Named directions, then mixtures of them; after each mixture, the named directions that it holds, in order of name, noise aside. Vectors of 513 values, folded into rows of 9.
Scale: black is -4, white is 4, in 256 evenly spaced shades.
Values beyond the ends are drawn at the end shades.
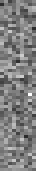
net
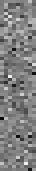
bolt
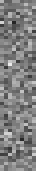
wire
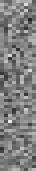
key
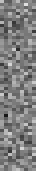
key, wire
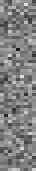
key, net, wire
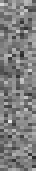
key, net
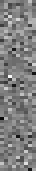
bolt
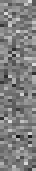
bolt, key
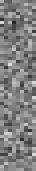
wire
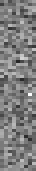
net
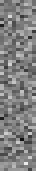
bolt, wire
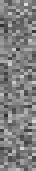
key, wire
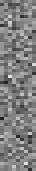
bolt, net, wire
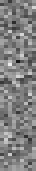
net, wire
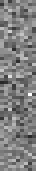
bolt, net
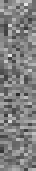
key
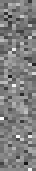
bolt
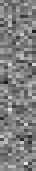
bolt, net, wire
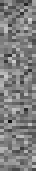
key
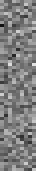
bolt, key, wire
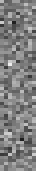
wire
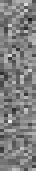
key
